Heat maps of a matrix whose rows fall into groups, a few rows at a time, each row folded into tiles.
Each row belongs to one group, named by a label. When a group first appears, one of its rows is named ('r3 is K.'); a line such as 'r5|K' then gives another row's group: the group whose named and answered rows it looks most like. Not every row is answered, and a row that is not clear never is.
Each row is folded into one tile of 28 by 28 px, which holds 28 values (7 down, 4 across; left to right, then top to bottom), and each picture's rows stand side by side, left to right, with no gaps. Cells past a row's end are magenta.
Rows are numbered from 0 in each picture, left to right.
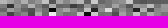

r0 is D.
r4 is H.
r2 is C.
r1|H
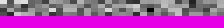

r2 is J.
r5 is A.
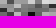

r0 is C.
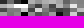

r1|D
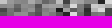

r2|C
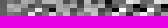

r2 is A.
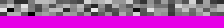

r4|H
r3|D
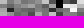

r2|J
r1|H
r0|A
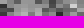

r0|J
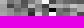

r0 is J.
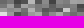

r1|A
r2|D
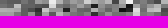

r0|J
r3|D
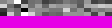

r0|H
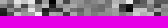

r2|C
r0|C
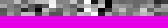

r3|A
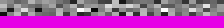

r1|A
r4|C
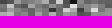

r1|H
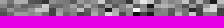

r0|C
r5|D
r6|H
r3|H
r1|J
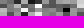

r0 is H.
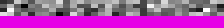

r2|C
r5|J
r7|D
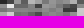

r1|D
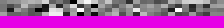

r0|A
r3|D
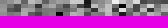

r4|D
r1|D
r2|C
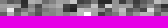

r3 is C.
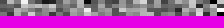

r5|A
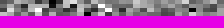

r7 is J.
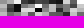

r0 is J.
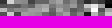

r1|J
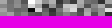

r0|A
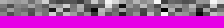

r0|D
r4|D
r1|H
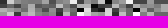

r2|H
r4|H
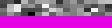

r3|D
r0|J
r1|C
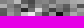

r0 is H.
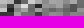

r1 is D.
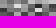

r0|C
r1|D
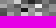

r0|H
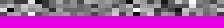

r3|D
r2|A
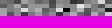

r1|A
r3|H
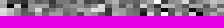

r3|J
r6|H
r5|H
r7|C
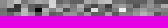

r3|D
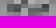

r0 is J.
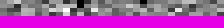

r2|A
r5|J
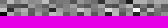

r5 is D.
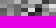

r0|H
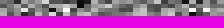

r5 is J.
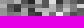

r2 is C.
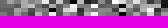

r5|A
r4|D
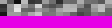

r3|J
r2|J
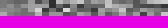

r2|D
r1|A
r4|A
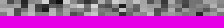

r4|D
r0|A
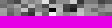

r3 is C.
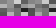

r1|H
